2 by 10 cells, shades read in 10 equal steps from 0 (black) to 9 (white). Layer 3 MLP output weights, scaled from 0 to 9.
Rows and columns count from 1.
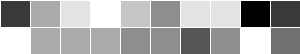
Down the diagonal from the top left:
2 6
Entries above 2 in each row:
7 10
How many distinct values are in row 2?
5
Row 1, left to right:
2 6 8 9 7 5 8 8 0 2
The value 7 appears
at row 1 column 5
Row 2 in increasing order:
3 4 5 5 5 6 6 6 9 9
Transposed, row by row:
2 9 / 6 6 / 8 6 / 9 6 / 7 5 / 5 5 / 8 3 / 8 5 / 0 9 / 2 4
